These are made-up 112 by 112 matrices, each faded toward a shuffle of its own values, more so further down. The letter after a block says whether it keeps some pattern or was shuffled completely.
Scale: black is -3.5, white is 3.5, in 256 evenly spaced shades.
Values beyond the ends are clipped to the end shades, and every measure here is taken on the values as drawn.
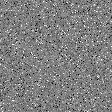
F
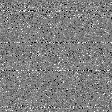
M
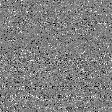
M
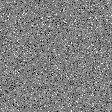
F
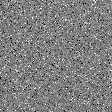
F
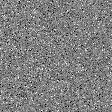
F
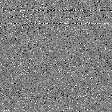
M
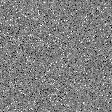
F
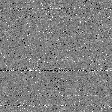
M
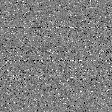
M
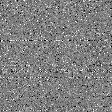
M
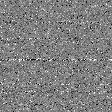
M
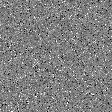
F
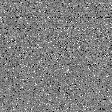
M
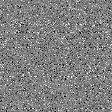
M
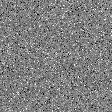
F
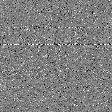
M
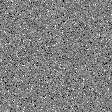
F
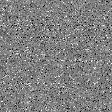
M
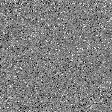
M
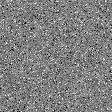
F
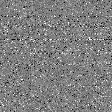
M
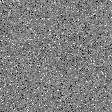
F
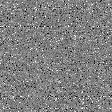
M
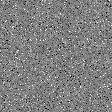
F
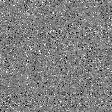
M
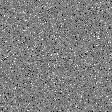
F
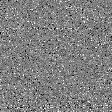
M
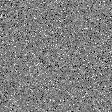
F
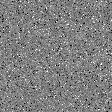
F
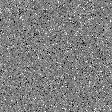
F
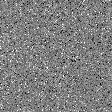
F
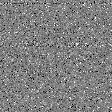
M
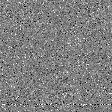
M
